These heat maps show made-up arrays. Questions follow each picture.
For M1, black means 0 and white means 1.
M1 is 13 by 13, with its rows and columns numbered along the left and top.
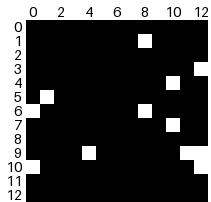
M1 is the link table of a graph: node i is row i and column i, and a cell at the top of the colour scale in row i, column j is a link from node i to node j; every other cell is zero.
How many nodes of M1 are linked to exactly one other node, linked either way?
4
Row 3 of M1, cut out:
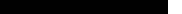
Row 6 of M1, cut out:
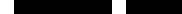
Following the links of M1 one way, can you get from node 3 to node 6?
no
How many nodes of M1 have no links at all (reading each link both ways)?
1
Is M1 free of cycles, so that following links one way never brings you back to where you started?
yes
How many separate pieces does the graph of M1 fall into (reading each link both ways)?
2
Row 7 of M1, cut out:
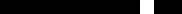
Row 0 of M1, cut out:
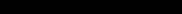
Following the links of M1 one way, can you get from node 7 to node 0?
yes
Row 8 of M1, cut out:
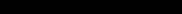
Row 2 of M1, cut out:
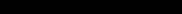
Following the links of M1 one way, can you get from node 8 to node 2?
no
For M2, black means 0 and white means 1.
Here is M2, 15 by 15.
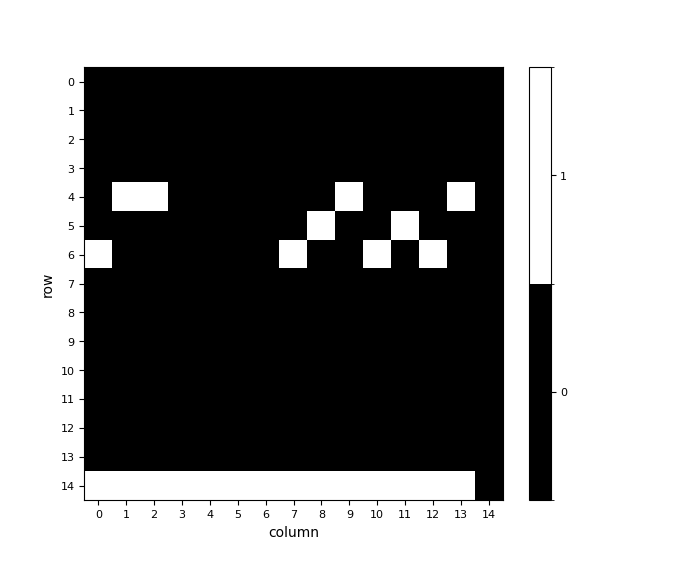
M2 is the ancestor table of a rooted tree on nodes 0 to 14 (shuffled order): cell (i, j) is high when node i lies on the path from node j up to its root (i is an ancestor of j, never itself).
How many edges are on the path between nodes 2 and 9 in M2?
2
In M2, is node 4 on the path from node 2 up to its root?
yes
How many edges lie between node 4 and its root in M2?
1
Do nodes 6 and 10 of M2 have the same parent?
no
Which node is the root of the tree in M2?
14
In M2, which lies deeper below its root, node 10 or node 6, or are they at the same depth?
node 10
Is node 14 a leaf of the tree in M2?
no
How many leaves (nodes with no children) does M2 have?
11
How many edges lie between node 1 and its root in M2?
2
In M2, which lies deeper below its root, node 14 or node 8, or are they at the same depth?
node 8
